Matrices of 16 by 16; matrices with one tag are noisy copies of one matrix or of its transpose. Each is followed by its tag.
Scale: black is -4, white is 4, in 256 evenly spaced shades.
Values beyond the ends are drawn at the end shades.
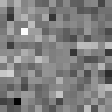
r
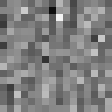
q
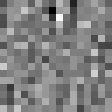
q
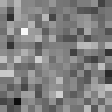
r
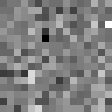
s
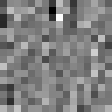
q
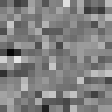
q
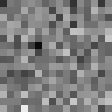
s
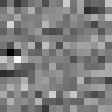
q
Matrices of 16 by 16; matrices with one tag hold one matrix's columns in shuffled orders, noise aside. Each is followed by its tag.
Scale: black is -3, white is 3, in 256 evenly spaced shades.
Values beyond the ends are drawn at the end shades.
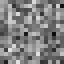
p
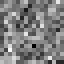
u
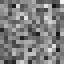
p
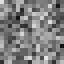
u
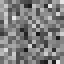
p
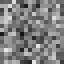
p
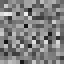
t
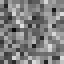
u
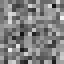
p
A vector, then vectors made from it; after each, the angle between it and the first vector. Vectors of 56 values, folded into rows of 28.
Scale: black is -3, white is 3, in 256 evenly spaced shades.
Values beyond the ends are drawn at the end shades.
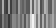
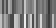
orthogonal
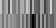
nearly opposite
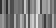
partly aligned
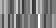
orthogonal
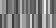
orthogonal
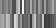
orthogonal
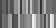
partly aligned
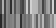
partly aligned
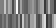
orthogonal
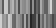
nearly opposite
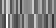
orthogonal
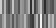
partly opposed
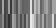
nearly parallel
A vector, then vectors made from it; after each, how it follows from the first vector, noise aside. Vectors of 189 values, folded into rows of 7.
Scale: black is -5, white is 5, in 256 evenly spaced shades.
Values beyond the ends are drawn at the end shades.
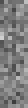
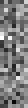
scaled up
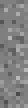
partly zeroed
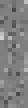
partly zeroed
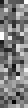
scaled up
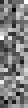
scaled up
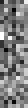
scaled up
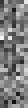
scaled up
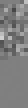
partly zeroed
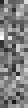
scaled up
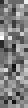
scaled up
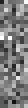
scaled up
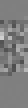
partly zeroed
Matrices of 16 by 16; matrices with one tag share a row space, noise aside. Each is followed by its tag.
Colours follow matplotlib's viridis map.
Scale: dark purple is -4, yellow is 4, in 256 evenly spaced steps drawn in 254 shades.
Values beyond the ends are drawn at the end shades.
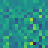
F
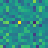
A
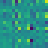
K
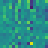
K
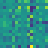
K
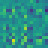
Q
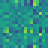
F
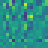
Q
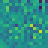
F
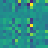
K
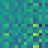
F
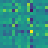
K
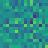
F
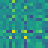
Q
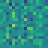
Q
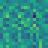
A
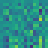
F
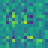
Q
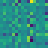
K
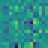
F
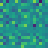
A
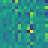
K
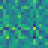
A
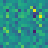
A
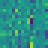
K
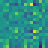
F
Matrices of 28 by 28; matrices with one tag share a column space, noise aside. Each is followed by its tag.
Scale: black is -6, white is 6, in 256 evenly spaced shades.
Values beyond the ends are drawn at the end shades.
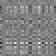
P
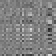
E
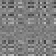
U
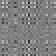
U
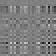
P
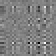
P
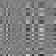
E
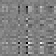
P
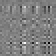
P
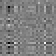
P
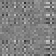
U
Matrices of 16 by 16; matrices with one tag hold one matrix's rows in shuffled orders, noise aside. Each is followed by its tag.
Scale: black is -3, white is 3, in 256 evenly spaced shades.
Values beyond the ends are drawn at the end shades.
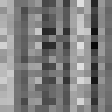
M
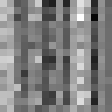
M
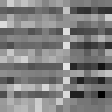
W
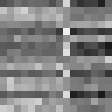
W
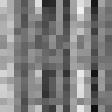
M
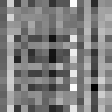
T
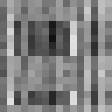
T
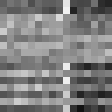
W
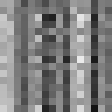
M
